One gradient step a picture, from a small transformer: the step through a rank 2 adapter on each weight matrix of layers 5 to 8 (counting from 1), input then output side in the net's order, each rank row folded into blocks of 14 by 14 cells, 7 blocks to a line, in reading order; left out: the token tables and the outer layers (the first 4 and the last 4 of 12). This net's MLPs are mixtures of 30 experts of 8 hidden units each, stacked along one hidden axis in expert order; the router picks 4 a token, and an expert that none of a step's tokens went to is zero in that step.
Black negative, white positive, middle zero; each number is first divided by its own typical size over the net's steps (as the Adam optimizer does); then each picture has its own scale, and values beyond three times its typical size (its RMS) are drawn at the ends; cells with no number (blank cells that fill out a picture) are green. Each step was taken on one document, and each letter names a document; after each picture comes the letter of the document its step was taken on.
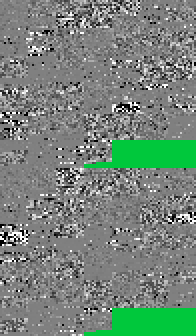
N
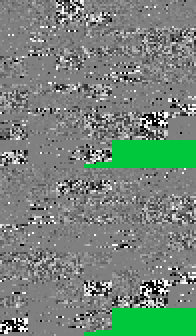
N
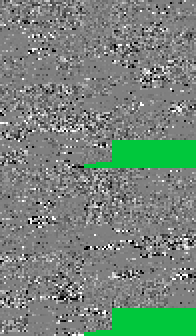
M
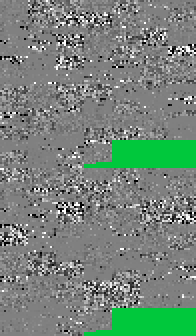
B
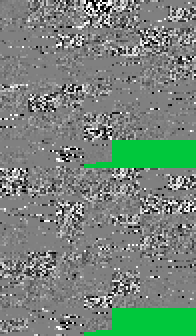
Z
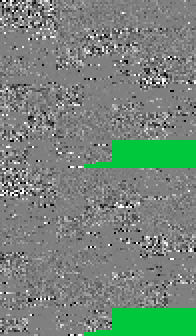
M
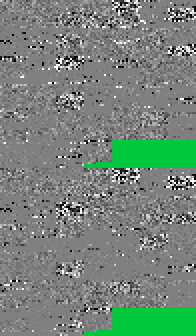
B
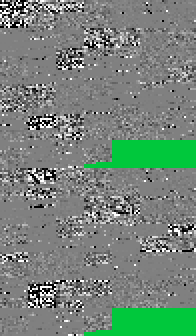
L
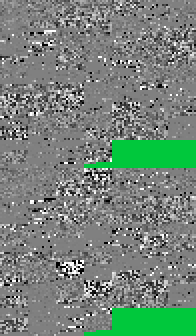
N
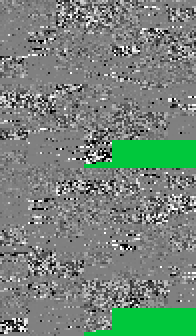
N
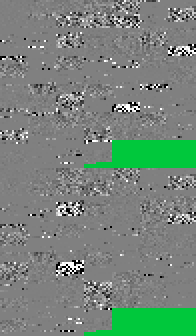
B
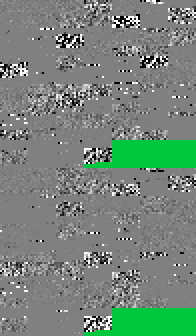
Z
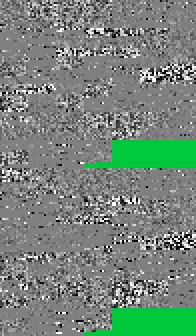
L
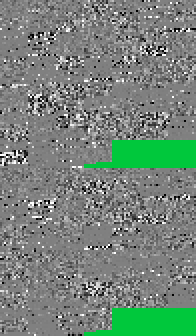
M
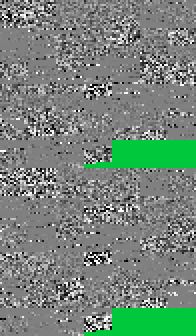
L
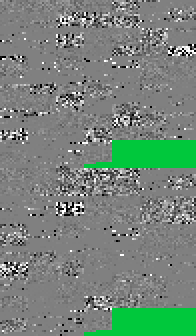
B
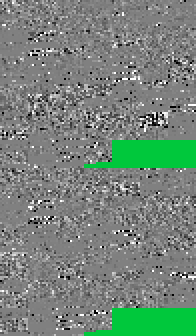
M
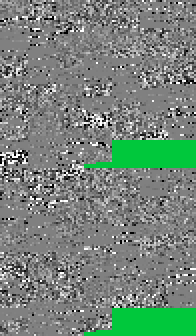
L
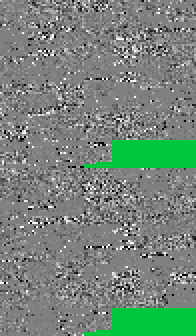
M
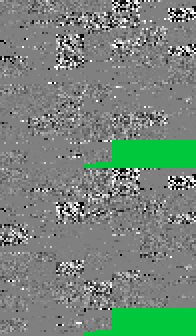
B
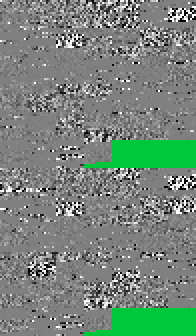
Z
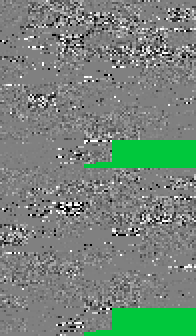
B
